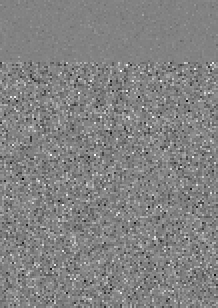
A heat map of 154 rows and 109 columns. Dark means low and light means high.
The distribution is heavy-tailed on both sides. Neither half mirrors the other. The grain is fine, like static. No regular stripes run through it. No overall slope runs across the table. A horizontal seam about 20% of the way down splits the table, and the top part is calmer.
